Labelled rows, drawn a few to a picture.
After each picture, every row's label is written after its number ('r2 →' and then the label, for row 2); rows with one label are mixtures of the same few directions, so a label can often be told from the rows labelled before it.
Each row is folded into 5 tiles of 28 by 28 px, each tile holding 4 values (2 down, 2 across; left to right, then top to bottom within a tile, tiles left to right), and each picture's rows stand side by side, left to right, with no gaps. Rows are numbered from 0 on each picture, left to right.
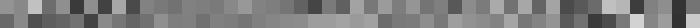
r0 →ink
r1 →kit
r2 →ink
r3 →ink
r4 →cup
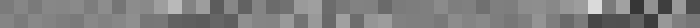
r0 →ink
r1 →ink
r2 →kit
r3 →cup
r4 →ink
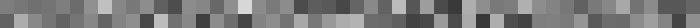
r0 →kit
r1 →kit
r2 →ink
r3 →kit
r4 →cup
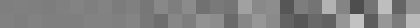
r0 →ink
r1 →cup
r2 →cup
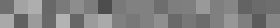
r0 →kit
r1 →cup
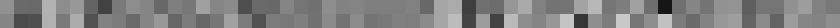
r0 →kit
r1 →cup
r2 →kit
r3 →kit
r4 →kit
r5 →kit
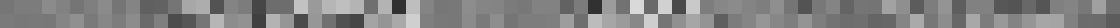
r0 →cup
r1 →cup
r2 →ink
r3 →kit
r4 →ink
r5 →kit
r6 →cup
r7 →ink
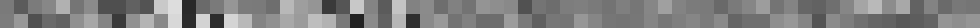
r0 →cup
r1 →kit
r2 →cup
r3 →cup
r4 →kit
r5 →cup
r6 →ink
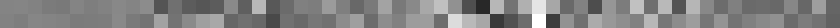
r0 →cup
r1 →ink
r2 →cup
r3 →cup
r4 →ink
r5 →ink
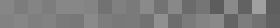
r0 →cup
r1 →ink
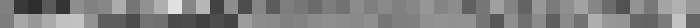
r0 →ink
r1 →ink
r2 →ink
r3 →cup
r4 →cup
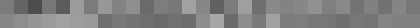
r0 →ink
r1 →cup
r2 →ink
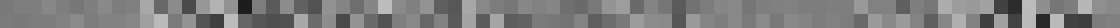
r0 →cup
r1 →cup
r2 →kit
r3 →kit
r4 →cup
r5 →kit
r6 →cup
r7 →kit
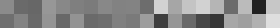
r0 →kit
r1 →ink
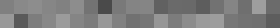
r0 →kit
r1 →ink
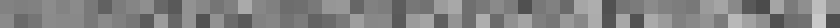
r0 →kit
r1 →kit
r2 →cup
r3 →kit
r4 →kit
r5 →cup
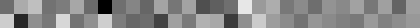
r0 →kit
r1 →cup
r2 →ink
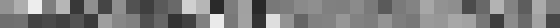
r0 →ink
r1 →cup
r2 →kit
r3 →cup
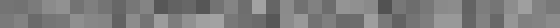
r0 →cup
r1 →ink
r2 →cup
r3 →kit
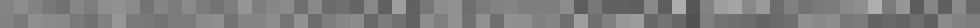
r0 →cup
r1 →cup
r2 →ink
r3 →kit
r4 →ink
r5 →ink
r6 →ink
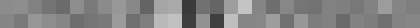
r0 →cup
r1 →kit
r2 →kit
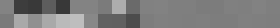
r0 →ink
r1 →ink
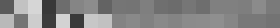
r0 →kit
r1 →ink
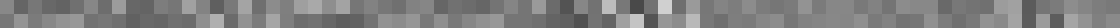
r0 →ink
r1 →cup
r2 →ink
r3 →ink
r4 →cup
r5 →cup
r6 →cup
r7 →kit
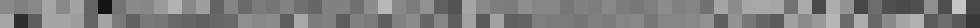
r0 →kit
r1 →ink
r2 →kit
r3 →kit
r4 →cup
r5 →ink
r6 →ink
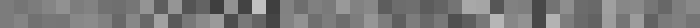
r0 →cup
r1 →ink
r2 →cup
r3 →cup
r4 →kit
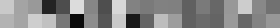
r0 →cup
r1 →kit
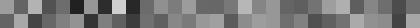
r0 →ink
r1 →cup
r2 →cup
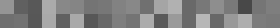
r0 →kit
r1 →kit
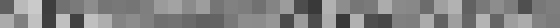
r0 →kit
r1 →ink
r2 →kit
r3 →kit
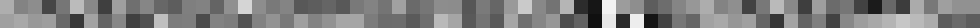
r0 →cup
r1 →kit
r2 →ink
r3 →kit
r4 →kit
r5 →cup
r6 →ink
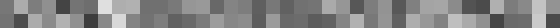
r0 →cup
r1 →cup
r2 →cup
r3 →cup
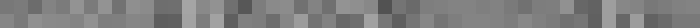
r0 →ink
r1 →kit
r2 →cup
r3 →kit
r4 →kit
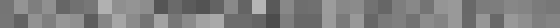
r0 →cup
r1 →ink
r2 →kit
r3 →kit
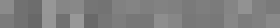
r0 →kit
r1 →kit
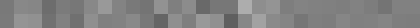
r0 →kit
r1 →cup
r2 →kit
